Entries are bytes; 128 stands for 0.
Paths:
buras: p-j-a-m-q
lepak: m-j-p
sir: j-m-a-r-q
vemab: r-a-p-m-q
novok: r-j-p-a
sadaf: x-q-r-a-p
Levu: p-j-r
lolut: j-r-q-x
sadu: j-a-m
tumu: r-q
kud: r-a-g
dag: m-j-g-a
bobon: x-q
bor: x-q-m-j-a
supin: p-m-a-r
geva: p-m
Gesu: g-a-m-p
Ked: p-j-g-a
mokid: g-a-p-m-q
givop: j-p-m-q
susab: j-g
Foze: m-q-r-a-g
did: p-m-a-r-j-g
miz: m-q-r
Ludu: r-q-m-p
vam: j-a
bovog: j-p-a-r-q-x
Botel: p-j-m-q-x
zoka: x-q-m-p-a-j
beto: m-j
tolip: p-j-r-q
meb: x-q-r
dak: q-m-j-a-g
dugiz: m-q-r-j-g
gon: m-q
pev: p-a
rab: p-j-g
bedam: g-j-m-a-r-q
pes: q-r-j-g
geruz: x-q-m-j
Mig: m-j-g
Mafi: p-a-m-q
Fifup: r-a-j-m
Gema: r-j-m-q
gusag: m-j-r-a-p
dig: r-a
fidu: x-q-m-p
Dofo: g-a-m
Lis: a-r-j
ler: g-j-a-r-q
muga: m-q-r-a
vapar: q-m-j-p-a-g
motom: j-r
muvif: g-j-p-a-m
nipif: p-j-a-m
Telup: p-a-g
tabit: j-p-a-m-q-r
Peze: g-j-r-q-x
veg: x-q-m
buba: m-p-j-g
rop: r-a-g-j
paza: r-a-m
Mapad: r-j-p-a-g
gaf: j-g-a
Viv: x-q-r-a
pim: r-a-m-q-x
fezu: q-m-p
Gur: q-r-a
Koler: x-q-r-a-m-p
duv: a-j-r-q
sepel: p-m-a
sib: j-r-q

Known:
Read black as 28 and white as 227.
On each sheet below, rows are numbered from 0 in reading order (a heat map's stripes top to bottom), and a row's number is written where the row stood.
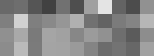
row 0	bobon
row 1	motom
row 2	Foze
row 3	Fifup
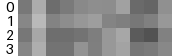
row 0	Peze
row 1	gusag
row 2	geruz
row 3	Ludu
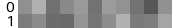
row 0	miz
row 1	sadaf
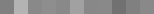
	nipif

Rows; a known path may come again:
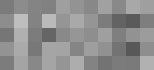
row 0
pev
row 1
dag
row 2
tolip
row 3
Foze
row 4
vam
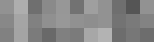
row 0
miz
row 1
sepel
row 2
fezu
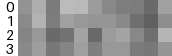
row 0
kud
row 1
bedam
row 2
tumu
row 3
vemab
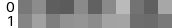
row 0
meb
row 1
mokid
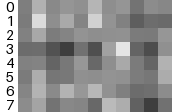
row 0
Ked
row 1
susab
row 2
tabit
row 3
bobon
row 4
Viv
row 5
sib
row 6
gaf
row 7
gon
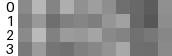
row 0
sadu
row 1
bor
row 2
did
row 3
zoka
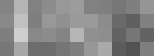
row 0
gusag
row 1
dugiz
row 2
buba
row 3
geruz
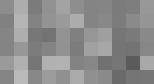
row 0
supin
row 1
Mapad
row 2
Ludu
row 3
Mafi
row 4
paza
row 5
muvif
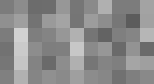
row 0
sadaf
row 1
muga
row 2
motom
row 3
rab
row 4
Levu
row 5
nipif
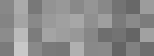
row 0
sir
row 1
Telup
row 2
Fifup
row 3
lepak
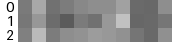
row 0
Peze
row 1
fidu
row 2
pes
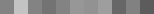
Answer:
geva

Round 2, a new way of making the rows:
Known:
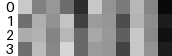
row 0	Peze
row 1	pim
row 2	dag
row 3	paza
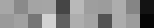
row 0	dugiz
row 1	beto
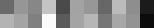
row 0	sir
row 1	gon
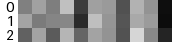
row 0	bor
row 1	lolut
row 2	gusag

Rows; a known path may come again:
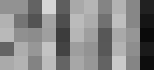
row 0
Ludu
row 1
tolip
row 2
meb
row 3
pim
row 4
dag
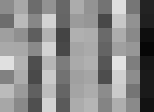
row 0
did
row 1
paza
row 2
Botel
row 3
veg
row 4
Telup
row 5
nipif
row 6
vapar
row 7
givop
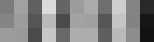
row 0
vemab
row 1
zoka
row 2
lepak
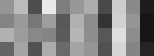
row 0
sepel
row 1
Lis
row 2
rop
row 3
gusag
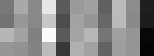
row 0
muga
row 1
sir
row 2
gon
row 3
geruz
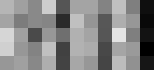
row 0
dak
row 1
lolut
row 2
Ked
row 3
bobon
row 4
Viv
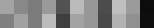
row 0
motom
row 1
bor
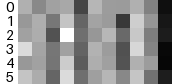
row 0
dugiz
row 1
dig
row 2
Mafi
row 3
gaf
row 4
beto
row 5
mokid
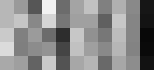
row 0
fezu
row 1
Dofo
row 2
Peze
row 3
pes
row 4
fidu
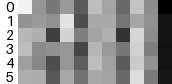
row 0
susab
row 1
miz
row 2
pev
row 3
ler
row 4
Levu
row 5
muvif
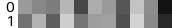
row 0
duv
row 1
supin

